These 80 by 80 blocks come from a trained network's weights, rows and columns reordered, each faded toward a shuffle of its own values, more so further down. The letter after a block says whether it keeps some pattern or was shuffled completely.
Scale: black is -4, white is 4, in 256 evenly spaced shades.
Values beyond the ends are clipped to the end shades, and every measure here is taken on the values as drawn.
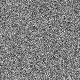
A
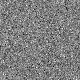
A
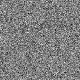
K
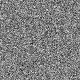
A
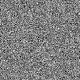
K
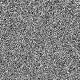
K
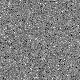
A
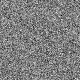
A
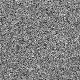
K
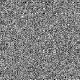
K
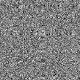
K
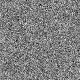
A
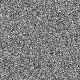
K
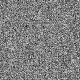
K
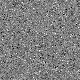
A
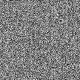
K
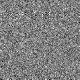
K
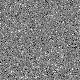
A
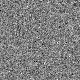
A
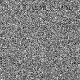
K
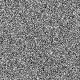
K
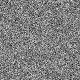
A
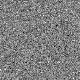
K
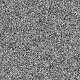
A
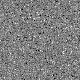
A
